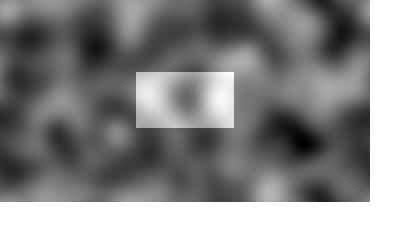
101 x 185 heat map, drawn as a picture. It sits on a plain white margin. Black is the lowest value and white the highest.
Slope: none. Odd patch: higher, in the centre. Average level on the scale: 40%. Ninth with the highest average: centre. Roughest part: centre.
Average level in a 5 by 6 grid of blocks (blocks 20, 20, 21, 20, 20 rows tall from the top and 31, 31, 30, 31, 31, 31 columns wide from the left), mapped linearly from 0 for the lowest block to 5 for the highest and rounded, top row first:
212031 | 112322 | 125523 | 111200 | 222131
